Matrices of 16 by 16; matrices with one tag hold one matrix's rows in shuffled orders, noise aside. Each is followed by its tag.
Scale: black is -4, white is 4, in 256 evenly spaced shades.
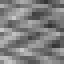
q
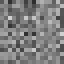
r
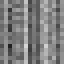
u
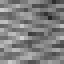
q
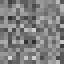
r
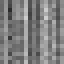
u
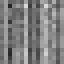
u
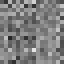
r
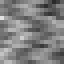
q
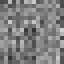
r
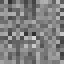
r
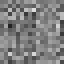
r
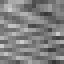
q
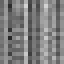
u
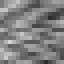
q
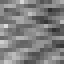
q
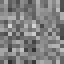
r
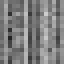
u
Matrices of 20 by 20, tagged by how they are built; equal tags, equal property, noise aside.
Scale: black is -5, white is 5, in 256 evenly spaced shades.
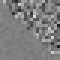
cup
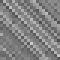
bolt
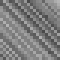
bolt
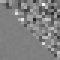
cup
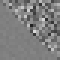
cup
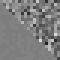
cup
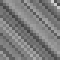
bolt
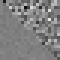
cup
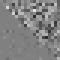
cup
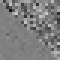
cup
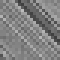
bolt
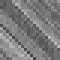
bolt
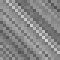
bolt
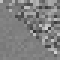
cup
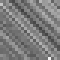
bolt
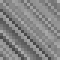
bolt
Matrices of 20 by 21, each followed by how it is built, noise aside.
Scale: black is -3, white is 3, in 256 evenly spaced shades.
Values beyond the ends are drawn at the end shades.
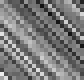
Toeplitz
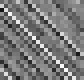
Toeplitz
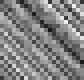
Toeplitz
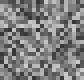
noise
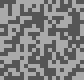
noise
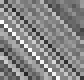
Toeplitz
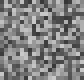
noise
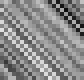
Toeplitz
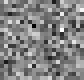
noise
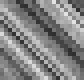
Toeplitz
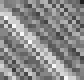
Toeplitz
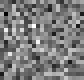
noise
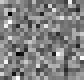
noise
